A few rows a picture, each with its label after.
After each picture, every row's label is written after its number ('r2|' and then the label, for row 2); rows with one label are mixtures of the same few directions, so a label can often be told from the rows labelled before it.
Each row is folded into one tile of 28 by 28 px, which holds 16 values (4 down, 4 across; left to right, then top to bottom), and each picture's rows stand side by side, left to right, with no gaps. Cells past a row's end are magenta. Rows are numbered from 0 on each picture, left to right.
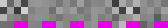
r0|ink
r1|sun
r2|ink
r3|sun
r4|ink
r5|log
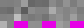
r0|log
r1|sun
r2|log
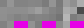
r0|log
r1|ink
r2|sun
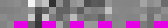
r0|ink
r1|sun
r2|log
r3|sun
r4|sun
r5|sun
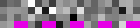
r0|sun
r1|ink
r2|log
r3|log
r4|ink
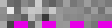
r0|ink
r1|log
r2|log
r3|ink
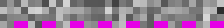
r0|ink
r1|ink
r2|log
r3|sun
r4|sun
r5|sun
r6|ink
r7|sun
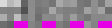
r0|sun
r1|sun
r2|sun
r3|ink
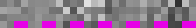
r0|ink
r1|sun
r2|ink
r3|sun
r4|log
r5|sun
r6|log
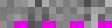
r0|log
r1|log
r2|ink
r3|sun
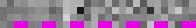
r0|log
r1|sun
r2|sun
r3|sun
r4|ink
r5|ink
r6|ink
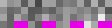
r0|sun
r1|log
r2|sun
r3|log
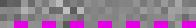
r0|sun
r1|ink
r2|ink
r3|ink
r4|sun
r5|ink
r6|log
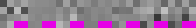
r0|ink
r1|sun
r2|log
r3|log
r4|ink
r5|log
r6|log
